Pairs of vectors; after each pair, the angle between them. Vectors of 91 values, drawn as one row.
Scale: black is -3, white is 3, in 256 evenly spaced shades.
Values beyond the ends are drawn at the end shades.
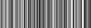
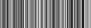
nearly opposite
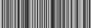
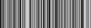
partly opposed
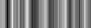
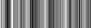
nearly parallel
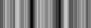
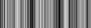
nearly parallel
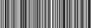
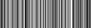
orthogonal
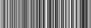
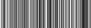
nearly parallel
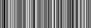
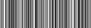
nearly opposite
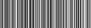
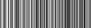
partly opposed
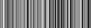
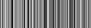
partly aligned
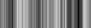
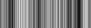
nearly parallel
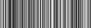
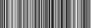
nearly opposite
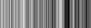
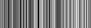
partly opposed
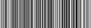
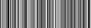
orthogonal
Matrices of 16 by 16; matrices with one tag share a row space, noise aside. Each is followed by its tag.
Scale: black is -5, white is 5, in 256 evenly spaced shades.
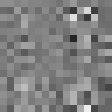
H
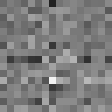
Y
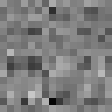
Y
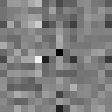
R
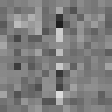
R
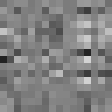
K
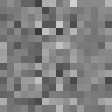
R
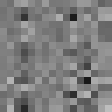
H
